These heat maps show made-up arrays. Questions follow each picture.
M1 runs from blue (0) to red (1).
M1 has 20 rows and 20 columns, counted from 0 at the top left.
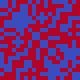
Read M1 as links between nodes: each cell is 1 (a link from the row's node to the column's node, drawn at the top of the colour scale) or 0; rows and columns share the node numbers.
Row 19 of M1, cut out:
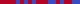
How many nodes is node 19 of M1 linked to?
12
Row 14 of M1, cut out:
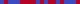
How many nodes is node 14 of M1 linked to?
10
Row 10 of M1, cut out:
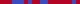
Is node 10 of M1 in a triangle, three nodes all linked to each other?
yes
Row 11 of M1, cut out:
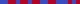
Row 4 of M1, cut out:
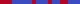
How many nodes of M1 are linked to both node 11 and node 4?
3
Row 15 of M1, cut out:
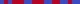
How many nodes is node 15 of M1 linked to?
10
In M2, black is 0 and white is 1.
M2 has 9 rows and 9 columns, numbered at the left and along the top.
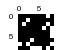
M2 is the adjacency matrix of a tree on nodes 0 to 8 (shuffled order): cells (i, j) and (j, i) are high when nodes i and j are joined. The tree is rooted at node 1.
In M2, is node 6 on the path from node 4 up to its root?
no
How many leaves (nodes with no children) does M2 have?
4
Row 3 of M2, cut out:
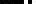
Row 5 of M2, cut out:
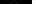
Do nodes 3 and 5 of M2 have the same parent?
yes
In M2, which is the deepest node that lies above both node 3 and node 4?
8
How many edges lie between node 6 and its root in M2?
5
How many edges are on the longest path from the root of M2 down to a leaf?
5
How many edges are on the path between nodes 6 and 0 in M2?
4
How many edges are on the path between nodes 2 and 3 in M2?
3
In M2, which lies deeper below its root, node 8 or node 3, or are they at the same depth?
node 3
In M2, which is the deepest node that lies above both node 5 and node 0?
7
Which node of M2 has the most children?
8
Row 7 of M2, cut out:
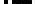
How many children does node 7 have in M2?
2
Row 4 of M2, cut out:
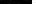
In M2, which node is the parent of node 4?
8
